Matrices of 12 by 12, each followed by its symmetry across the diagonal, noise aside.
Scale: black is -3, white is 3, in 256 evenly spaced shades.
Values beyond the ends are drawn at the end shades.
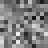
antisymmetric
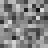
neither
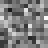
neither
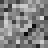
symmetric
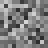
symmetric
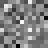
symmetric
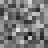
neither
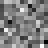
antisymmetric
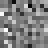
antisymmetric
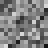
symmetric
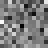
neither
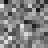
antisymmetric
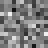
antisymmetric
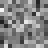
neither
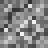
symmetric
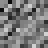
symmetric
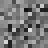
symmetric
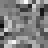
antisymmetric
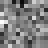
antisymmetric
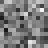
neither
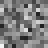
neither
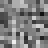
antisymmetric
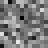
neither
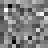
antisymmetric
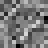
symmetric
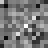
symmetric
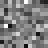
neither
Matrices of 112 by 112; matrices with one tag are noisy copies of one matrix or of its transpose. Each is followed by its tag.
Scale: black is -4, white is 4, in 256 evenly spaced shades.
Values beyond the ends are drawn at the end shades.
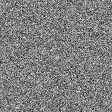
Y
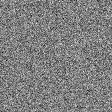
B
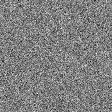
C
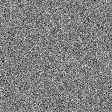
C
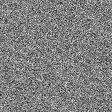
C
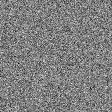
B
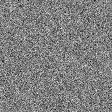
C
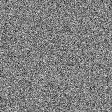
B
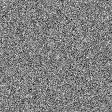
Y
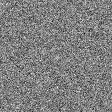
Y
